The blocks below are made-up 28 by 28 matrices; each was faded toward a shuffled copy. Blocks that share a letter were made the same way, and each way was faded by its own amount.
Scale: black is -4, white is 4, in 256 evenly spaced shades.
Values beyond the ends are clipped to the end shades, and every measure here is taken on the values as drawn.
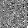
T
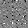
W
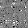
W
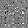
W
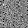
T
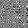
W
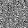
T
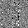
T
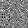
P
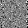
T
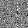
T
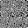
P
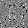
W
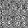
P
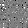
W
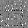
W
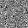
T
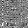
P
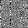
T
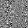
T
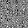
T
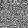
P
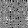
W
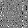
W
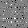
W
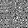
P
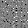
W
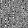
T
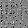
W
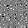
W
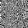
T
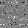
W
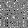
W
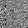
T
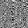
P
